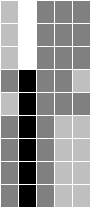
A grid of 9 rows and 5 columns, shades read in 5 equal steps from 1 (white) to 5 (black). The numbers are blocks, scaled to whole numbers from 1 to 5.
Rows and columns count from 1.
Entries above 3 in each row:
0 0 0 1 1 1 1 1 1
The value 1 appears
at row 1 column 2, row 2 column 2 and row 3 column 2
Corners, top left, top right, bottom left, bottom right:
2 3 3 2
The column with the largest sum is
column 2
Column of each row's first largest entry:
3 3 3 2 2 2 2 2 2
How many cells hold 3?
23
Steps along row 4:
up down same down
